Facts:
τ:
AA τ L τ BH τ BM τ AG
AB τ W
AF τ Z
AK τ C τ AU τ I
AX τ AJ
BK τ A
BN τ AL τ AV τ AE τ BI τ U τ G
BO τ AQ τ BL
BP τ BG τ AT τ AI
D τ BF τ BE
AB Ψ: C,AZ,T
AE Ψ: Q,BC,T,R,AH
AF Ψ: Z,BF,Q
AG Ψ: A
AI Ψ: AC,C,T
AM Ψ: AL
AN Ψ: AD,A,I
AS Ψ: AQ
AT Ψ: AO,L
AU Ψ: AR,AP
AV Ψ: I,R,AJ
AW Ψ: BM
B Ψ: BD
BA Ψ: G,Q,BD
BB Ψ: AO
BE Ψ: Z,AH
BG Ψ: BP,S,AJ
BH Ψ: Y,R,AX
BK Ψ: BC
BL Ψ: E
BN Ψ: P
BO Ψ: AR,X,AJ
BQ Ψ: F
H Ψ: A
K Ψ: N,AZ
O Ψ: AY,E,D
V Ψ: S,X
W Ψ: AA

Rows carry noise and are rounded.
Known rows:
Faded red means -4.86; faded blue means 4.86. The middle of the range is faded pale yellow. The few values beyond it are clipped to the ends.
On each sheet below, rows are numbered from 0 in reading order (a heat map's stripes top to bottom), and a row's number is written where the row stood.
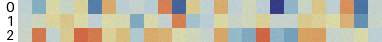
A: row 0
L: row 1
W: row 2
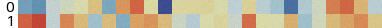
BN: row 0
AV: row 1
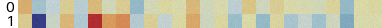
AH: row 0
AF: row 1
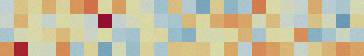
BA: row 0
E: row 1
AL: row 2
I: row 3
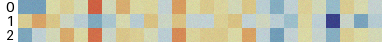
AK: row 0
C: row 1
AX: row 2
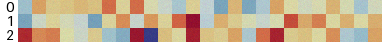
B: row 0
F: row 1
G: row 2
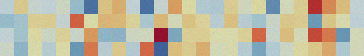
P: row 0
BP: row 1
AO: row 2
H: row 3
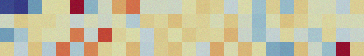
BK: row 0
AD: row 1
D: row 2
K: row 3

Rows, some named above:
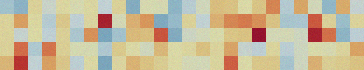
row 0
AW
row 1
BL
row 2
AT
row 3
R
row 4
BH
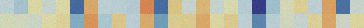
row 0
A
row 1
AN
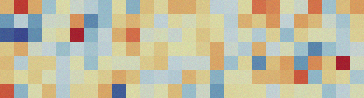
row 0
BI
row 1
BC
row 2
BK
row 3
T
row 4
AR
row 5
S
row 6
Z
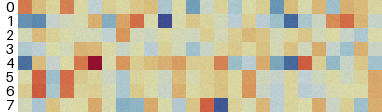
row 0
AJ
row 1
BN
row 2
AY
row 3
AM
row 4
AA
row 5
R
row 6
R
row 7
AS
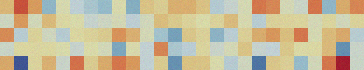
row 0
BI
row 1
Y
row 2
V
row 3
L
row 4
BO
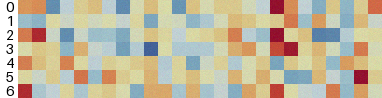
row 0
AE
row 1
AW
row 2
AI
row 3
BM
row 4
AJ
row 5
K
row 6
BE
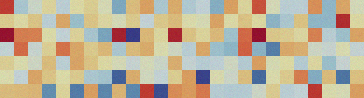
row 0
BE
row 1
AZ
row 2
G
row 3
W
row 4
Q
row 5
AQ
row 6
AG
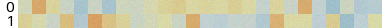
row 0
AC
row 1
Q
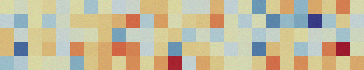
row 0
AP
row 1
AB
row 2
BF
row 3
BO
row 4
BQ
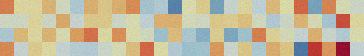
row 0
BG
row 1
N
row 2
BA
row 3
AU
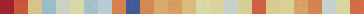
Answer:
U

